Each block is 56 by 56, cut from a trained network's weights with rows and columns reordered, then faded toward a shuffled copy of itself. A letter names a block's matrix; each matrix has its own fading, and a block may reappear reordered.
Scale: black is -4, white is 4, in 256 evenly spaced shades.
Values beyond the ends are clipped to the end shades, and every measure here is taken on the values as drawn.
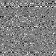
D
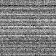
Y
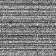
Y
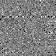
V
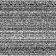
Y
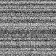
Y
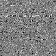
V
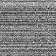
Y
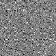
V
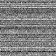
Y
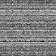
Y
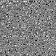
V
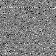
V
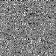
V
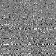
D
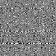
D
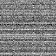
Y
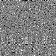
V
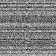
Y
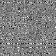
D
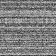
Y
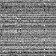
Y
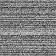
Y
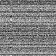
Y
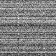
Y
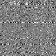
D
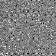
V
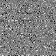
V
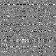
D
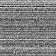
Y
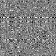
D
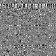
D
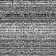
Y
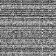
Y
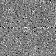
V
